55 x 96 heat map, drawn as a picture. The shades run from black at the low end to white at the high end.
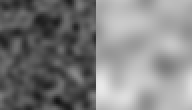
It is made of 1 by 2 panels. Panel 1,1: low, blotchy. Panel 1,2: high, smooth.
